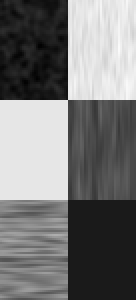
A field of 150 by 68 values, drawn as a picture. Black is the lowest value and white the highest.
The table splits into 3 rows of 2 panels. Panel 1,1: very low, blotchy, faint in contrast. Panel 1,2: very high, streaked downward, faint in contrast. Panel 2,1: very high, flat. Panel 2,2: low, streaked downward, faint in contrast. Panel 3,1: middling, streaked across. Panel 3,2: very low, flat.
